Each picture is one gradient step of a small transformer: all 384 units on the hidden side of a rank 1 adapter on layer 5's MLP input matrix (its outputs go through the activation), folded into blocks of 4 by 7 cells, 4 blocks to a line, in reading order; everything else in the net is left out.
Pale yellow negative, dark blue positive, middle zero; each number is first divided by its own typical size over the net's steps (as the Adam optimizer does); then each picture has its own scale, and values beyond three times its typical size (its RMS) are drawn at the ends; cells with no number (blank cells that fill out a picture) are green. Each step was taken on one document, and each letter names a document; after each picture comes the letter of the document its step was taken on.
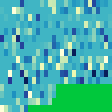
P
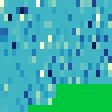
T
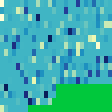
T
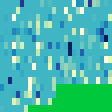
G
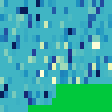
T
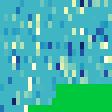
G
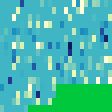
G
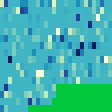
T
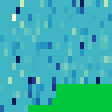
G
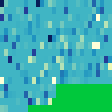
T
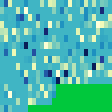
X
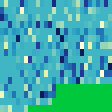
P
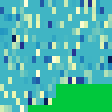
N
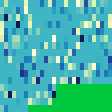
X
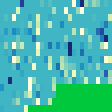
G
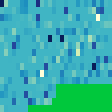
T
